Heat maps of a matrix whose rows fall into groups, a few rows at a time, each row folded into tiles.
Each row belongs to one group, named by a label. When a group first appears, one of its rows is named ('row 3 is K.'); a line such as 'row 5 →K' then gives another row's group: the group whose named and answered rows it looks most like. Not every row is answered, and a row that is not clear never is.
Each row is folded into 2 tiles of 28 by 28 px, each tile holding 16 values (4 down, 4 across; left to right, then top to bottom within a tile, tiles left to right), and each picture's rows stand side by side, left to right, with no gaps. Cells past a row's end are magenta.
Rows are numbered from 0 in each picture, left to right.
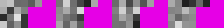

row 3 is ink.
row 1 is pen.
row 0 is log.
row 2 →pen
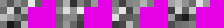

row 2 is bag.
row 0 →bag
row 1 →pen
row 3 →bag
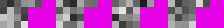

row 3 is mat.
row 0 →mat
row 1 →mat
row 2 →pen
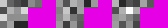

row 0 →ink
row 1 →pen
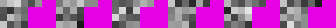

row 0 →log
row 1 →log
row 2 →bag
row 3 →ink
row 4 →ink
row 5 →ink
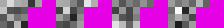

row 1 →bag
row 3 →bag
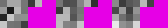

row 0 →log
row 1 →mat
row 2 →mat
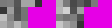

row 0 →mat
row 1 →pen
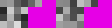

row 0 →pen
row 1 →mat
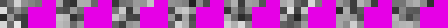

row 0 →log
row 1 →mat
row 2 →bag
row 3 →ink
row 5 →bag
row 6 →mat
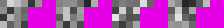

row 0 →log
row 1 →pen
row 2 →bag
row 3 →pen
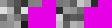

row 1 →mat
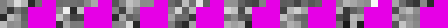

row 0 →log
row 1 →bag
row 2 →log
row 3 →bag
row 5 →ink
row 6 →log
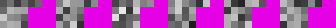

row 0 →ink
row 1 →log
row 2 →bag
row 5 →ink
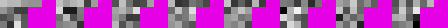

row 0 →log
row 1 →log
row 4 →ink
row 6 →log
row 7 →pen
